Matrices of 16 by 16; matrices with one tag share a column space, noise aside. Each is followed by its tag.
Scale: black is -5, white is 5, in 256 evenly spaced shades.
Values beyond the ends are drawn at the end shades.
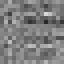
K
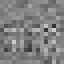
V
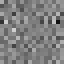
K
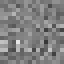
V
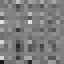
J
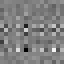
V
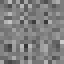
J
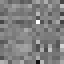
J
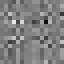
K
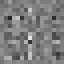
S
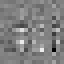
V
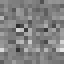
V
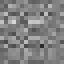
K
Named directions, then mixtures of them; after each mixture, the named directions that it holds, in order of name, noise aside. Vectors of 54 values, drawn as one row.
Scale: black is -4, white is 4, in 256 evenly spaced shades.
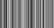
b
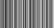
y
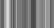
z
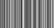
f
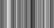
b, z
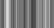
z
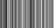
b, y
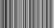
y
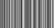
f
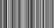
b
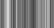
z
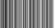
y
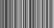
y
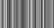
b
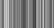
b, z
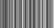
f, y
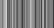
b, y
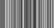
f, z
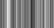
b, z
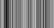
b, z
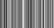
b, f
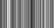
b, z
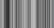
z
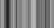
z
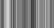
z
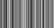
b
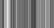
z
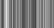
b, z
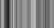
z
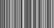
f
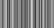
b, f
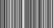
b, f
